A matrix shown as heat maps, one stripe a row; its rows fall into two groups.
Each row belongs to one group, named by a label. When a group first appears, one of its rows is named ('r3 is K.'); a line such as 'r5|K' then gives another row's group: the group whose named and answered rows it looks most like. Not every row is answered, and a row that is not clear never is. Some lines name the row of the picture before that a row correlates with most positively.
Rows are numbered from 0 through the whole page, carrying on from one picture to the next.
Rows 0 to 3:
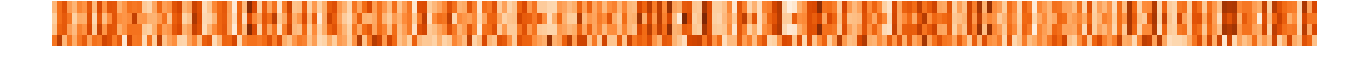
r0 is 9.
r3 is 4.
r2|9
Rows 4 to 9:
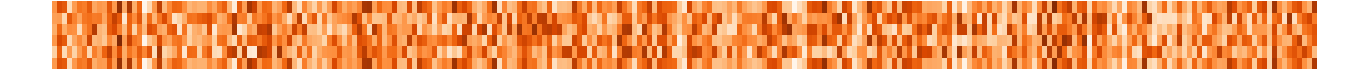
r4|9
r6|4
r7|9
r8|4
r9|9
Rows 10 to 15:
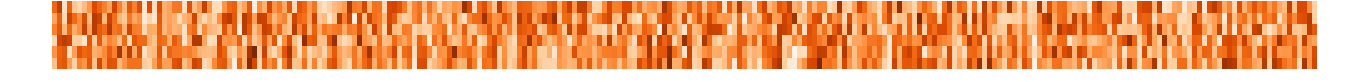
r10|4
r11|4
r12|4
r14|9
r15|9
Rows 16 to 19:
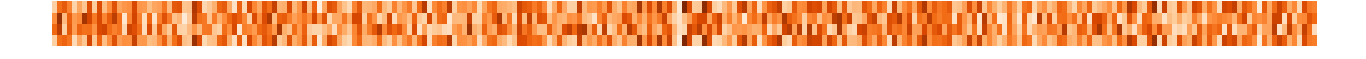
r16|9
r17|4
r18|4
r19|9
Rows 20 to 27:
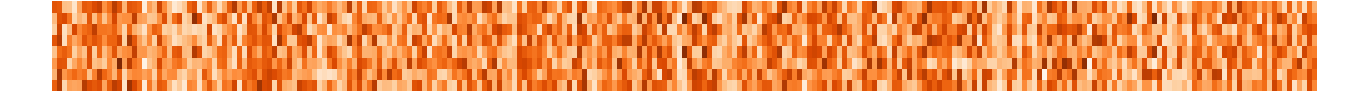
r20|4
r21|9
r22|4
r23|4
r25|9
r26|4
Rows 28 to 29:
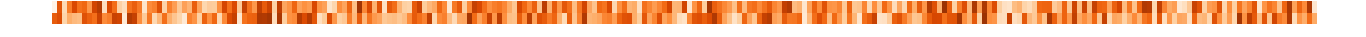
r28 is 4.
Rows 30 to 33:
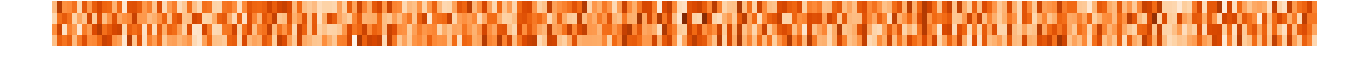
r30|4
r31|9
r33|4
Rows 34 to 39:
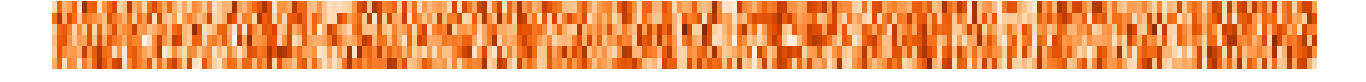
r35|4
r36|9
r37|9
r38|4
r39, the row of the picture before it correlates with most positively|32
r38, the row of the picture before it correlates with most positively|30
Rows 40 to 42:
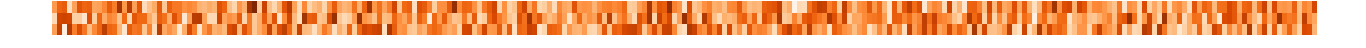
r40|9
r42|4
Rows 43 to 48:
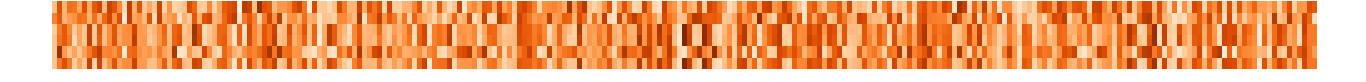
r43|4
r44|4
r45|9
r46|9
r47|4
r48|9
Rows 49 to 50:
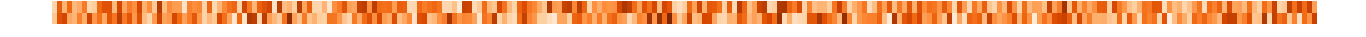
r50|9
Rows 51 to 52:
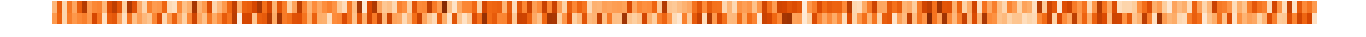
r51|4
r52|4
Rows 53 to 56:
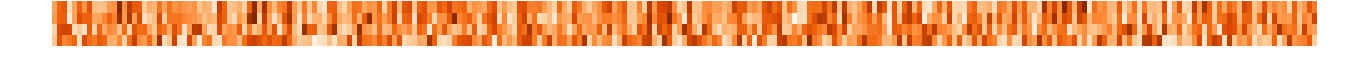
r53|9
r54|9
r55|9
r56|4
